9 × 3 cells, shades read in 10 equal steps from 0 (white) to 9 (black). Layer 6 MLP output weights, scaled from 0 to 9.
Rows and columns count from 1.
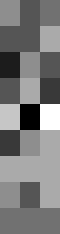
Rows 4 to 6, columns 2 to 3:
3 7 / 9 0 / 4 3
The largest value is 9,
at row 5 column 2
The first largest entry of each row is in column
2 1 1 3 2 1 1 2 1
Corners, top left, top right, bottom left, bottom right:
4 5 5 5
